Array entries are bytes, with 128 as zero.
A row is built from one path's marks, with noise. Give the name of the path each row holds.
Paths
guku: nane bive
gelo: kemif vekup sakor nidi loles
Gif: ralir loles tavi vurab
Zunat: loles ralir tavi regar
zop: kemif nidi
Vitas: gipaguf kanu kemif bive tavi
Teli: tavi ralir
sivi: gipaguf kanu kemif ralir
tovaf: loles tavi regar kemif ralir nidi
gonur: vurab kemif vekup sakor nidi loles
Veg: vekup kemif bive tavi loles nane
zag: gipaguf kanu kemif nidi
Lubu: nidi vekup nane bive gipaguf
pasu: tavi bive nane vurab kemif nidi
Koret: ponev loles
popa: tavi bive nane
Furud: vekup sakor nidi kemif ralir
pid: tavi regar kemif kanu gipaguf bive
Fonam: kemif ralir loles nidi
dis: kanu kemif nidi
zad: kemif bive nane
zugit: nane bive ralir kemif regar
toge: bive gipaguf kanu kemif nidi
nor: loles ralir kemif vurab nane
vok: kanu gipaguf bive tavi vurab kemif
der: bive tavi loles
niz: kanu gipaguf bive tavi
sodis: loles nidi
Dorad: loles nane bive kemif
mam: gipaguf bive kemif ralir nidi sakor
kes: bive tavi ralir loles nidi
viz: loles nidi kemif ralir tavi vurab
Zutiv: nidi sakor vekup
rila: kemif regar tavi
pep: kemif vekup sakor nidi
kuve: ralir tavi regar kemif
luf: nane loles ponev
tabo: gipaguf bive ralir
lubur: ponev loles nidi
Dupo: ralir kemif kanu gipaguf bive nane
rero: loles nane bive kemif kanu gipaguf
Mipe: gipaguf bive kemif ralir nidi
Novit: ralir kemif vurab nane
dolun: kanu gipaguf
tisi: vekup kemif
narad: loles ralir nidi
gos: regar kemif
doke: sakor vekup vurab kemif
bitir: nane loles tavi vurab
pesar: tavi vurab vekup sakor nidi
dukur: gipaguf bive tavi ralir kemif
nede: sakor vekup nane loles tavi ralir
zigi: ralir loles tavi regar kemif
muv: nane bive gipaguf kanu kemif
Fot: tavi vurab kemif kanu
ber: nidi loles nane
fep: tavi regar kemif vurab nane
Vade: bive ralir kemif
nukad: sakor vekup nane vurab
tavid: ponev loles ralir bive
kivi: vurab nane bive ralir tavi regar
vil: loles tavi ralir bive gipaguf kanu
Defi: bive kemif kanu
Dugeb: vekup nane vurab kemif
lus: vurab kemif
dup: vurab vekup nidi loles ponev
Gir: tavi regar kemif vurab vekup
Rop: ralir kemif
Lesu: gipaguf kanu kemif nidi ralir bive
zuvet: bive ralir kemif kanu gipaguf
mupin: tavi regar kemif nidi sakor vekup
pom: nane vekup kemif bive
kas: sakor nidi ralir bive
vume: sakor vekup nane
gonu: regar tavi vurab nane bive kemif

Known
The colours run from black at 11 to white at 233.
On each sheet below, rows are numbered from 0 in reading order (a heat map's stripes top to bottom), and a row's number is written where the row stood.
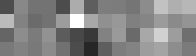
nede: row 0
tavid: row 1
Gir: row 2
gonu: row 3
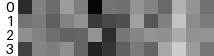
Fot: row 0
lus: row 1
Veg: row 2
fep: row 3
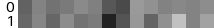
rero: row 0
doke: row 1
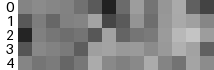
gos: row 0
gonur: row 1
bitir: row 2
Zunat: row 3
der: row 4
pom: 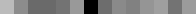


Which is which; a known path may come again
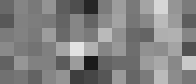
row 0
Gir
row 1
zigi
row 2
Teli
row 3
narad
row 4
vume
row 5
lus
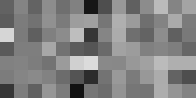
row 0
doke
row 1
vil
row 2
Vade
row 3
pid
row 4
Koret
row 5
gos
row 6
Fot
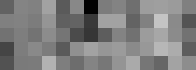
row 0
mupin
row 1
kuve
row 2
gonu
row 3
Zunat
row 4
niz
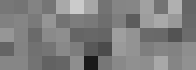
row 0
sodis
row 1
kivi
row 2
Defi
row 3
rero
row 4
Veg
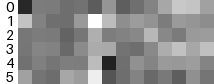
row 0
bitir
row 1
tavid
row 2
der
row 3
luf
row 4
gelo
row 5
kas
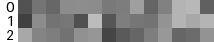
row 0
viz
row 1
nede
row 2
guku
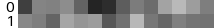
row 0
fep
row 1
zuvet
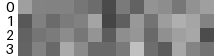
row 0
popa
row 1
gonur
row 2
tovaf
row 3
sivi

